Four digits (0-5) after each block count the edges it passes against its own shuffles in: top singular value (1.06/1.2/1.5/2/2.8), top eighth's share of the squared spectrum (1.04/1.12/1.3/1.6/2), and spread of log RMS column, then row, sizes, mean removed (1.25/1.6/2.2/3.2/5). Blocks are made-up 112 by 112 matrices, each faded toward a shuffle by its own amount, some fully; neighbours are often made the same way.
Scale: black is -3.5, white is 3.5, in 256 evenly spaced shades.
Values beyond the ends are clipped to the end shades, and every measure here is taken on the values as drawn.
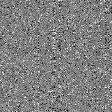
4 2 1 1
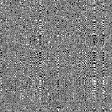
5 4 3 2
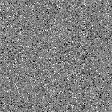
3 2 1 1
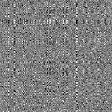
5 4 3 2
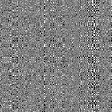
5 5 4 3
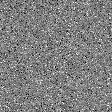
1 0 0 0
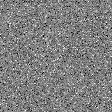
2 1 0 0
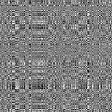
5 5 4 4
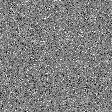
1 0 0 0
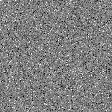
2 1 0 0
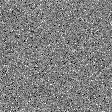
0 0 0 0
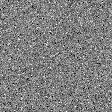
0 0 0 0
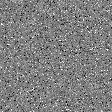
1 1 0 0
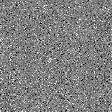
3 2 1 1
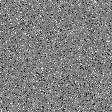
0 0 0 0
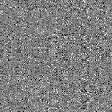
4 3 2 2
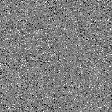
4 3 1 1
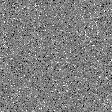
2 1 1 0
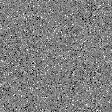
3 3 1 1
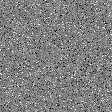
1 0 0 0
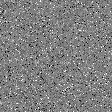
0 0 0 0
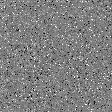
2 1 0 0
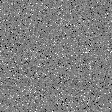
1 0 0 0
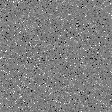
1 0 0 0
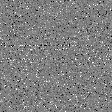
2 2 0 1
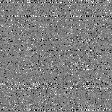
4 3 1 3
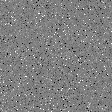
0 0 0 0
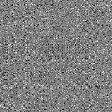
4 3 2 2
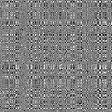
5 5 4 4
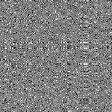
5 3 2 2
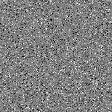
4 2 1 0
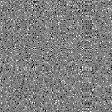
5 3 2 2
